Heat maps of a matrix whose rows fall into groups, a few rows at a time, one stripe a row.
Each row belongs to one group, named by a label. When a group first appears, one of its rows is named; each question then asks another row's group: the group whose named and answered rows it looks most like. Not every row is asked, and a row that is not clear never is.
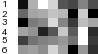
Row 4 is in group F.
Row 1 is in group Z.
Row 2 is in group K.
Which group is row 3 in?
Z
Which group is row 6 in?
K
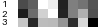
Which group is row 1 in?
Z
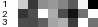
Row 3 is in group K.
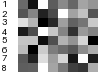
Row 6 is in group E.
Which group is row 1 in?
E
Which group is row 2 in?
F
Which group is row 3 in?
F
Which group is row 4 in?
Z
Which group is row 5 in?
F
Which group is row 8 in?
Z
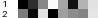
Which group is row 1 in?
Z
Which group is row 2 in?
E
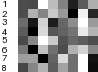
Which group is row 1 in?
Z
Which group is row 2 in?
K
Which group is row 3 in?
E
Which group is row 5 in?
Z
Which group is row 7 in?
F
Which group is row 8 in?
K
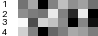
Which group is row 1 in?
F
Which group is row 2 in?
K
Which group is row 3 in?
K
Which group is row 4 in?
F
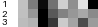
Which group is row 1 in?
F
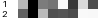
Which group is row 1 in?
K
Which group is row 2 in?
E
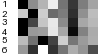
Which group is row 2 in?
E
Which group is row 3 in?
Z
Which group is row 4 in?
Z
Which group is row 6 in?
E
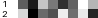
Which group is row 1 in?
E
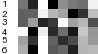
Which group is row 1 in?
E
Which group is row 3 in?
F
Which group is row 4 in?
E
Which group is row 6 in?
E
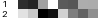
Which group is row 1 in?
Z
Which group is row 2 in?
F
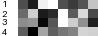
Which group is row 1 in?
Z
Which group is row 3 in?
F
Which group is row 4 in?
E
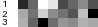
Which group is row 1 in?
Z
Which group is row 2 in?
K
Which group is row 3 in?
F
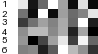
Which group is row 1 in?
K
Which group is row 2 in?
E
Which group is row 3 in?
K
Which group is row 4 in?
K
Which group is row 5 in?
K
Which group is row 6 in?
F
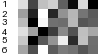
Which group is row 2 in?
E
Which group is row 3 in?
E
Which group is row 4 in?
F
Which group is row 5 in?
K
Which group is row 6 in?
E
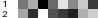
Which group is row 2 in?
E
